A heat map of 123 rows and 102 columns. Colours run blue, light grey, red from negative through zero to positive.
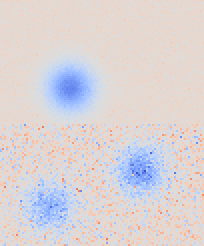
Dips: three. Histogram: skewed, a long tail of low values. Seam: horizontal, 50% of the way down, the top part calmer.
